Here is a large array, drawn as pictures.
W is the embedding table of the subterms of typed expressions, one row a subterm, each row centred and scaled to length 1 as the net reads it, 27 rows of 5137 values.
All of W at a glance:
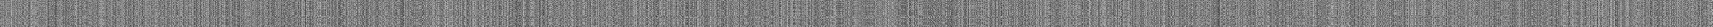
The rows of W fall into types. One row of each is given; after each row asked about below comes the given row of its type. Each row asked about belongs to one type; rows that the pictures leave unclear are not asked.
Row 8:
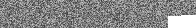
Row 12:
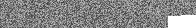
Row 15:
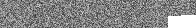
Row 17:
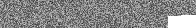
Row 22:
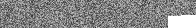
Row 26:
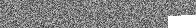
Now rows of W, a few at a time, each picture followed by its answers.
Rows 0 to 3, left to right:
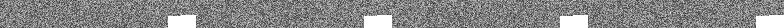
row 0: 12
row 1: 22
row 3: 22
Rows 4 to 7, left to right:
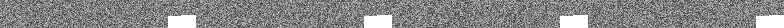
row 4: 15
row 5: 26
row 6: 8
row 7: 22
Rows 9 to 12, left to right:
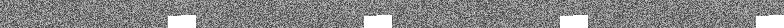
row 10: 12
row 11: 22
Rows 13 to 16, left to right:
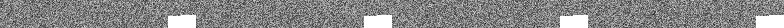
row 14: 12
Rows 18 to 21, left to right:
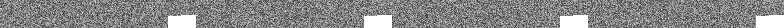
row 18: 26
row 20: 15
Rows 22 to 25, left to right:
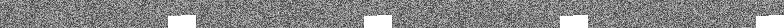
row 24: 8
